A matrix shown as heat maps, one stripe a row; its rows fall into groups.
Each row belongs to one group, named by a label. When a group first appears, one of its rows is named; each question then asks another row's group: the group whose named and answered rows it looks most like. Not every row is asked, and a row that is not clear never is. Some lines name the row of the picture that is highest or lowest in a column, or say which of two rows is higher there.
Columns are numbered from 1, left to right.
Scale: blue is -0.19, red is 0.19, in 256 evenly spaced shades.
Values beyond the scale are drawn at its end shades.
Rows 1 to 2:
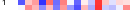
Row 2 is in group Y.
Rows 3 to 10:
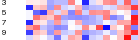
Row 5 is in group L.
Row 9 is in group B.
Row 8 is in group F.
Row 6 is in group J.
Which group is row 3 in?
Y
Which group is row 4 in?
B
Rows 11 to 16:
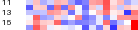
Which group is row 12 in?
Y
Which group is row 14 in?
B
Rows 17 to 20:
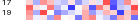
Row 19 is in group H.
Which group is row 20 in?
F
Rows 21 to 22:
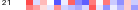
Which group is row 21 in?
Y
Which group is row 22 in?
F
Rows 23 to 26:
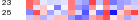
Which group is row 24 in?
Y
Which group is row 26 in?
L
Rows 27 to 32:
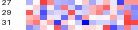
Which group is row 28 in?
L
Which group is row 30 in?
F
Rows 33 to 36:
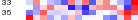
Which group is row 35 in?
B
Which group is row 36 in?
F
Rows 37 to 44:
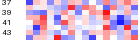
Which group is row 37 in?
B
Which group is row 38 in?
F
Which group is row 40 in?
H
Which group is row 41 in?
H
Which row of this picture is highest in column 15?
42
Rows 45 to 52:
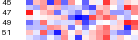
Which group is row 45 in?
Y
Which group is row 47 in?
H
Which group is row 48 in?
L
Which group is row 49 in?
B
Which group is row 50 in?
L
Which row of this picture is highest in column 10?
48
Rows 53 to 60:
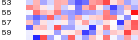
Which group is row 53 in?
L
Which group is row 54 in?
F
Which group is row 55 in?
J
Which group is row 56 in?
L
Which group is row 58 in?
J
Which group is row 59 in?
B
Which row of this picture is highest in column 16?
55
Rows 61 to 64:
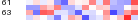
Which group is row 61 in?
H
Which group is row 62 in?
J
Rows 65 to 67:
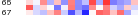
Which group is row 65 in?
Y
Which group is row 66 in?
Y
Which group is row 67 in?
L
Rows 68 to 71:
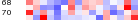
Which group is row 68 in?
F
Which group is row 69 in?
F
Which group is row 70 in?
H
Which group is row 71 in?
H
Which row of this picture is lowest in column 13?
70
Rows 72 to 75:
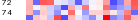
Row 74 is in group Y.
